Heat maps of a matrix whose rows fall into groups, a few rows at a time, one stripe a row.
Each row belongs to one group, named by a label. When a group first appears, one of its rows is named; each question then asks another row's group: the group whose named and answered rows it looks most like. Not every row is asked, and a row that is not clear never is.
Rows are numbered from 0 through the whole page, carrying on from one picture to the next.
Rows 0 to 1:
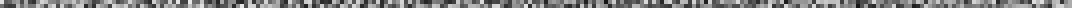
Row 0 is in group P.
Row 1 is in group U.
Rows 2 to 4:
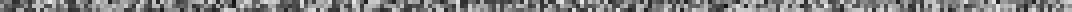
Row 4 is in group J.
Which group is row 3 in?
J
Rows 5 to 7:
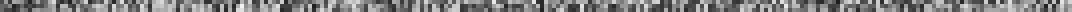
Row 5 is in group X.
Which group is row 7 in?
U
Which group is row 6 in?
U
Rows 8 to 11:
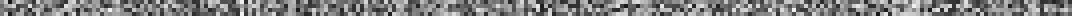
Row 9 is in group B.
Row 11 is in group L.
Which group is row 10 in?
J
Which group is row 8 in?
L
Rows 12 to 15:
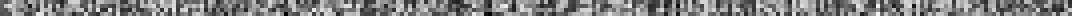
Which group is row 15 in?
X
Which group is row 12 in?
B
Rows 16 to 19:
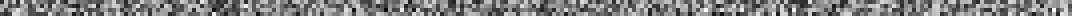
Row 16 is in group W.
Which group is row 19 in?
X
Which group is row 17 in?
J
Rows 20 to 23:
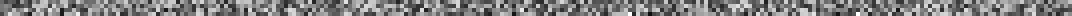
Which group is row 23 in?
B
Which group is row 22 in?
L
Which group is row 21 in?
J
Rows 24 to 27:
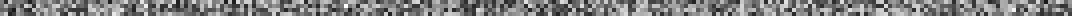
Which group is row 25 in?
L
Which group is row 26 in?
J
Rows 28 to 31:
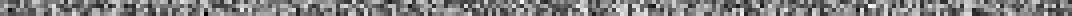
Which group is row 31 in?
L
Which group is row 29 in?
X
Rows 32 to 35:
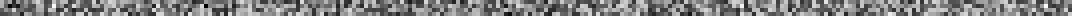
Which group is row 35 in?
U
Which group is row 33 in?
L
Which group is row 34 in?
X
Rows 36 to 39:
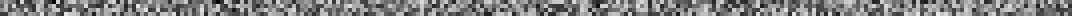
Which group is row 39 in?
B
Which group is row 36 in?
W
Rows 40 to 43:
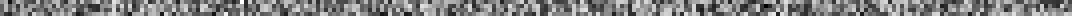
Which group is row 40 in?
L
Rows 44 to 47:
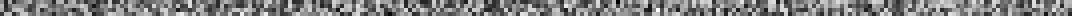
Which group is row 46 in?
X
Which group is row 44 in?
P
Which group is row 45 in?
P
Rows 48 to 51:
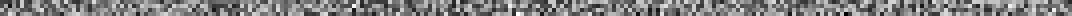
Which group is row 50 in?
P
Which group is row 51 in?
B
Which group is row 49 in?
W
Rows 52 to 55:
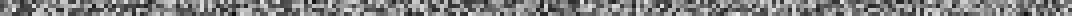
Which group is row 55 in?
J
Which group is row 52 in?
U
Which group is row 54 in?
X
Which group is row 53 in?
B
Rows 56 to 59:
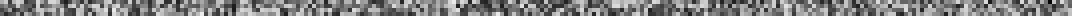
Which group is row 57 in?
L
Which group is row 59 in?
U
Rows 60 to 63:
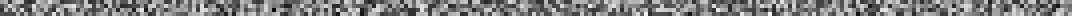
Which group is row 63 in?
U
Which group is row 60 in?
X
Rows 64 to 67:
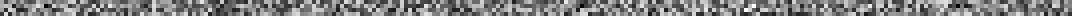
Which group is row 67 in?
W
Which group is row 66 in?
B
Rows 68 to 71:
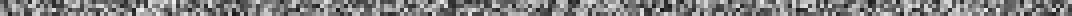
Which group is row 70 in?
X
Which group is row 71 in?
W
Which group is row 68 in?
B
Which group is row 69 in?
B
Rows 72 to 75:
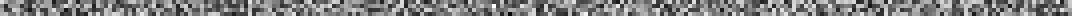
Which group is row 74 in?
X
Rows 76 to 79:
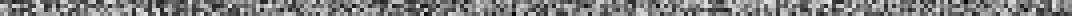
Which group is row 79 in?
L
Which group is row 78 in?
J
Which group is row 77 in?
P
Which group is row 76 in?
J
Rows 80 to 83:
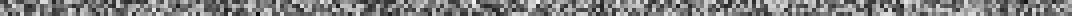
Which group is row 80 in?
B
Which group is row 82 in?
P
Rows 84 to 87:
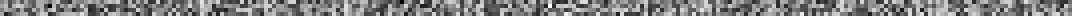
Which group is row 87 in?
P
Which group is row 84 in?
L
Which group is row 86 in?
X
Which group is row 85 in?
P
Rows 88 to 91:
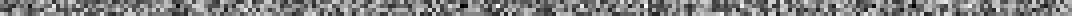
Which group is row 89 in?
U
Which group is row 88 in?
P
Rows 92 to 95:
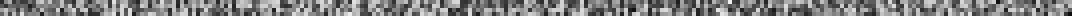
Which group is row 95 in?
W
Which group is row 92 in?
U
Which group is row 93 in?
U
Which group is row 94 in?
W
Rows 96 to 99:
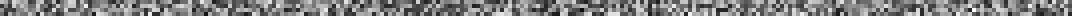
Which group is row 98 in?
J
